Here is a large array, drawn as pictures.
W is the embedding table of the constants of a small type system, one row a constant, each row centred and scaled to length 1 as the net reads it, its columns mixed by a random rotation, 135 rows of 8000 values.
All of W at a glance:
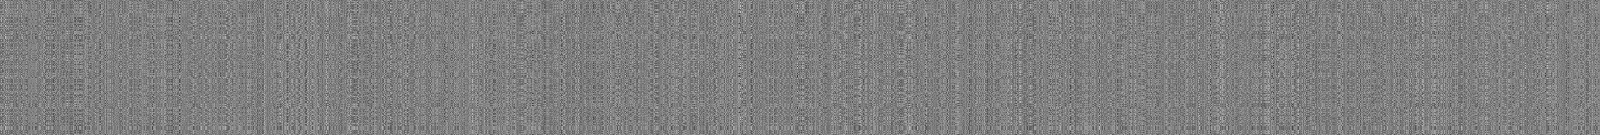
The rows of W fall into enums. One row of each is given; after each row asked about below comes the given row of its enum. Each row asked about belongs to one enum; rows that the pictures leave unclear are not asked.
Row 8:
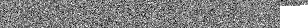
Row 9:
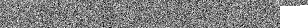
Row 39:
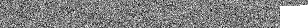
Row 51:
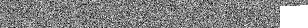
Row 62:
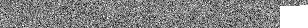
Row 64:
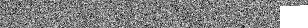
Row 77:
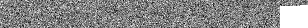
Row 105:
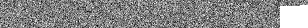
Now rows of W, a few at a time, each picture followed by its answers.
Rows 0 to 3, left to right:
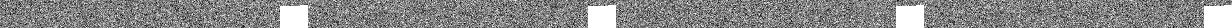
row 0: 64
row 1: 77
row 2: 8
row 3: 77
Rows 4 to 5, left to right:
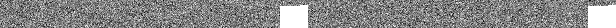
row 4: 39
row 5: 8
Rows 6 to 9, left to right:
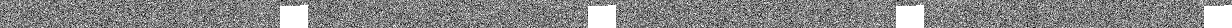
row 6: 8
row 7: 39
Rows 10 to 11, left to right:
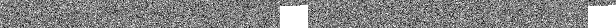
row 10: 77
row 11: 8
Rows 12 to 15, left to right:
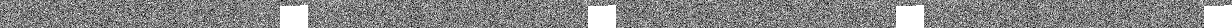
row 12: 8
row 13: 9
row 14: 51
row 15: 9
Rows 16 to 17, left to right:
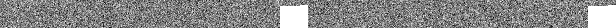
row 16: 9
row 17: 64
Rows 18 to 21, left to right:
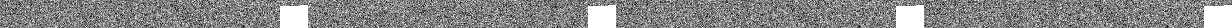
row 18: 64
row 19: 77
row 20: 64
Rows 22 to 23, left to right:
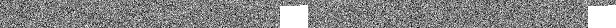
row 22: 39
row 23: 9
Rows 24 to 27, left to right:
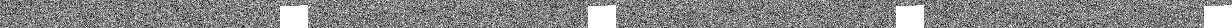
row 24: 64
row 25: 77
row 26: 77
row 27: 39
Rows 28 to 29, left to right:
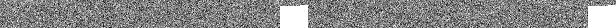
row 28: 9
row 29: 39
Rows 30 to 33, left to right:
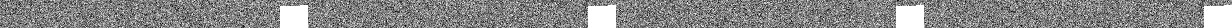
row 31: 105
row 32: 8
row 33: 105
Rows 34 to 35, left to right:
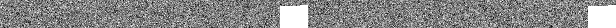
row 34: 77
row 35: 64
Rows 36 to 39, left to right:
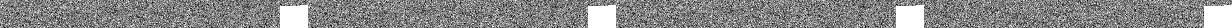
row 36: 77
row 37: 77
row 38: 77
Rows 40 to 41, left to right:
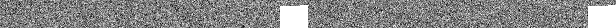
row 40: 64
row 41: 39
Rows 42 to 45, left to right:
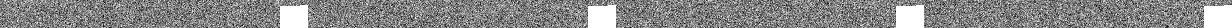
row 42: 9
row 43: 62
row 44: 51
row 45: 64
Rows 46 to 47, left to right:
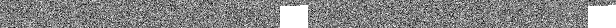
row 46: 51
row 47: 8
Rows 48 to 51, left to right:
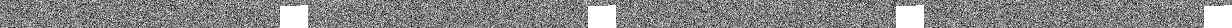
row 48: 51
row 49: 9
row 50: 105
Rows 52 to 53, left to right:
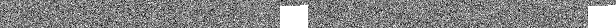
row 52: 8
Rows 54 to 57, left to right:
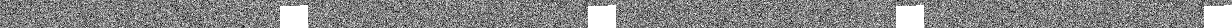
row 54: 64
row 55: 105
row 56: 8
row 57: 105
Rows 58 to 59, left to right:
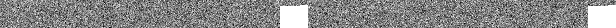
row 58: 9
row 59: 77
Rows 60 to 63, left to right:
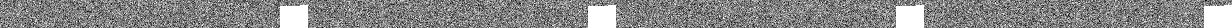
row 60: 105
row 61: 51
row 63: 8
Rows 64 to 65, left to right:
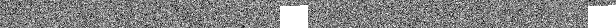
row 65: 8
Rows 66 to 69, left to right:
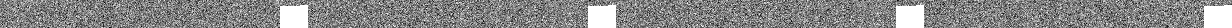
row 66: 9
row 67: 8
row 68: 8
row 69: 64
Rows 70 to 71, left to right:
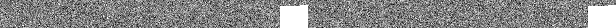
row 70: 62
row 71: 51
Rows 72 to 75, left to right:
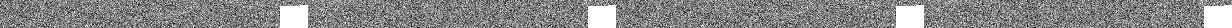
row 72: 39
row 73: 9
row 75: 9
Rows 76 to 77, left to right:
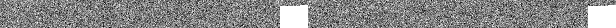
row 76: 9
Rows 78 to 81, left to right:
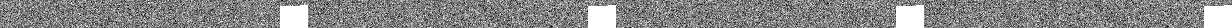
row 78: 8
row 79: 64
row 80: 51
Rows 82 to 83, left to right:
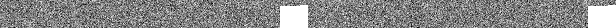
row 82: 51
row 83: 9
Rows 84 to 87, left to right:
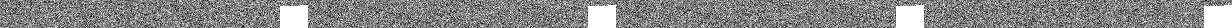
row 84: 64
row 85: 39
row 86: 39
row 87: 8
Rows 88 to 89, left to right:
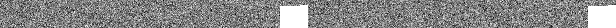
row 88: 39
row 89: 64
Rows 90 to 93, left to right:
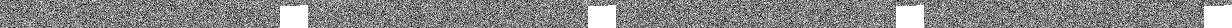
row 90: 51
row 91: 9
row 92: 8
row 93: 105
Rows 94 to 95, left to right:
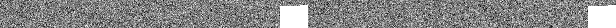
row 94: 39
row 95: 64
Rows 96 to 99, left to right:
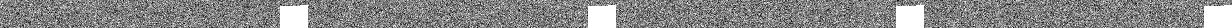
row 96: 77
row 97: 39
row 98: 8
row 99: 51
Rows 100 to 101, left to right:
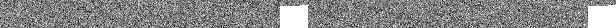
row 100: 105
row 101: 39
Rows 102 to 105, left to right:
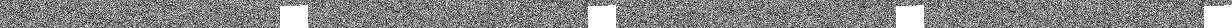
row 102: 39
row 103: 105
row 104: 77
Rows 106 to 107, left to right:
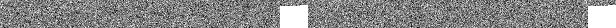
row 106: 77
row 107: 9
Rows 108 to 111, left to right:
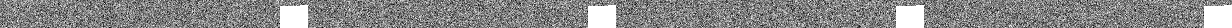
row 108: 9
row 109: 51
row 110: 64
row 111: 39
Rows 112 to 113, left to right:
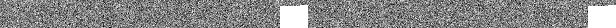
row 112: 9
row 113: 51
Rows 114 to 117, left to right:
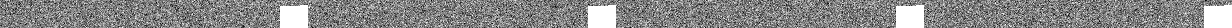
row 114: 64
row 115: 77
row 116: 51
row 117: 8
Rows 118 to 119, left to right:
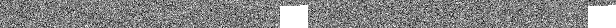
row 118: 39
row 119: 8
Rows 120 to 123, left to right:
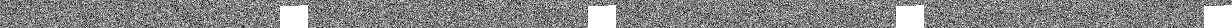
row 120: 64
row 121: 51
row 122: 39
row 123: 77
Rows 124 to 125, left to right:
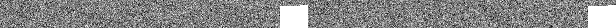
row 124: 39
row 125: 64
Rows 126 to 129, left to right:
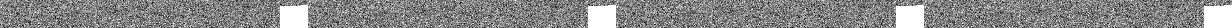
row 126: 77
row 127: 77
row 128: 77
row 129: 77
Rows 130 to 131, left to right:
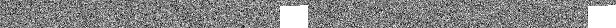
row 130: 64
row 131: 39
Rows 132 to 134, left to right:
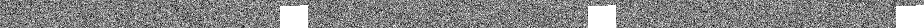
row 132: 64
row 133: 39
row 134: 105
